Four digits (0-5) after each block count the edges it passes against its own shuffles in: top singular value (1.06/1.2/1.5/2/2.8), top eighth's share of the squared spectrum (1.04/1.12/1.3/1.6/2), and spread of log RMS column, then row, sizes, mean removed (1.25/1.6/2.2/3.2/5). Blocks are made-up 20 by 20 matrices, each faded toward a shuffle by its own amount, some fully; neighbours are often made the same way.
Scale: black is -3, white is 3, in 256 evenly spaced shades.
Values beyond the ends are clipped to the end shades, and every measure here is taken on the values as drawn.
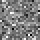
0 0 0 0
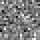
0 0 0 0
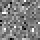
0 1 1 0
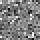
2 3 1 0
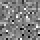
0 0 0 0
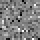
0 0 0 0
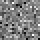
0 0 0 0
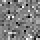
0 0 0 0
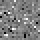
0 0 0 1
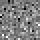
0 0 0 0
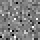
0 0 0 0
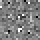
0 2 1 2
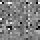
2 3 2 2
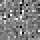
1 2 2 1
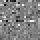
2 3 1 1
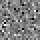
0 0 1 0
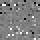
1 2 0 0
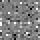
1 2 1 0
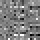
3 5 2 2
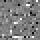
2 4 0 1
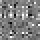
3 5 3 2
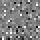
1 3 0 1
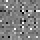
3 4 0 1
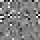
3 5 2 2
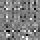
3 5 1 2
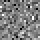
0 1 0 0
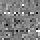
3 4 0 2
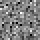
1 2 1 0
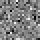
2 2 0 1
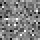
1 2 0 1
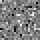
1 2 0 1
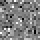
1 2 0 0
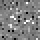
0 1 0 0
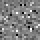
1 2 0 1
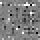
2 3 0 1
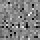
2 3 0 0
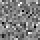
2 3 0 0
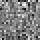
3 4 2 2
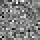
0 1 0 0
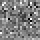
2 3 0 1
